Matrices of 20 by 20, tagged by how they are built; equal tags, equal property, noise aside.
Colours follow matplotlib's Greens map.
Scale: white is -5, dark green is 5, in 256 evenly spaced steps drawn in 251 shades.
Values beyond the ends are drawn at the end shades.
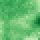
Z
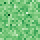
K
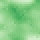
Z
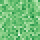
K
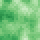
Z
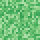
K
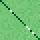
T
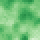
Z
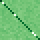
T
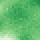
Z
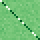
T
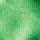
Z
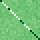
T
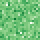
K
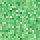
K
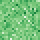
K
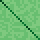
T
